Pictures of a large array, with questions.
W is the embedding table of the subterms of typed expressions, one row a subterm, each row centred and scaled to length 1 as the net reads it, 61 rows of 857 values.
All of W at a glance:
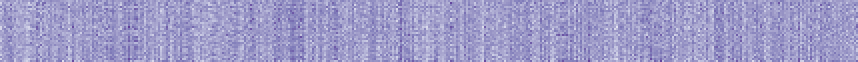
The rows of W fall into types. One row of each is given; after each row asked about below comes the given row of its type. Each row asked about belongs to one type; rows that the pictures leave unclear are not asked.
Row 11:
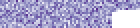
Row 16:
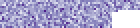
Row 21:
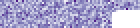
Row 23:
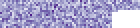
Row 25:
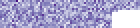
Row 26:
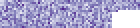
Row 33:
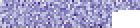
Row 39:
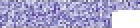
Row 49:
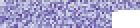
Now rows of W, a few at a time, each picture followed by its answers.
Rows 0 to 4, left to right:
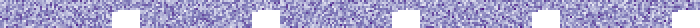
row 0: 23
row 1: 39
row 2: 49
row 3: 16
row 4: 16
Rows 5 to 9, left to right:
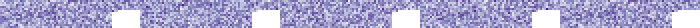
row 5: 49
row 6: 21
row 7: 25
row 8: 16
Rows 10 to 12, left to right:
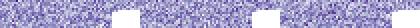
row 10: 25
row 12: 49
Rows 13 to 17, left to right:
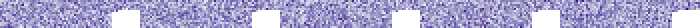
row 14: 16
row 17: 26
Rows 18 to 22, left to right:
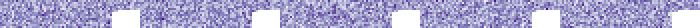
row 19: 23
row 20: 39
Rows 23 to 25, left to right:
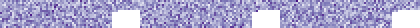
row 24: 33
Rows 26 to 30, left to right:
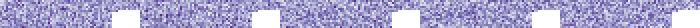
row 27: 26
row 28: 16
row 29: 49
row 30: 25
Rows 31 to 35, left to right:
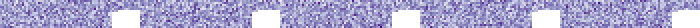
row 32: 39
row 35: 21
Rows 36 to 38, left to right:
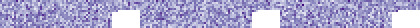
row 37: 23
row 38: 26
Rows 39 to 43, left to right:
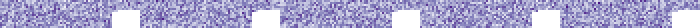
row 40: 23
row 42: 33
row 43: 21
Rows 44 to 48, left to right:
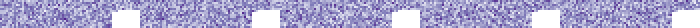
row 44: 39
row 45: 23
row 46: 25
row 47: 23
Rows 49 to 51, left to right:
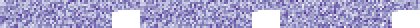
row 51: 21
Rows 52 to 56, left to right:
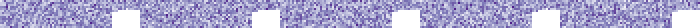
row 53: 11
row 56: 39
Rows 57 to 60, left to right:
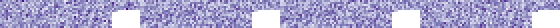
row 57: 21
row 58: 49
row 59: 49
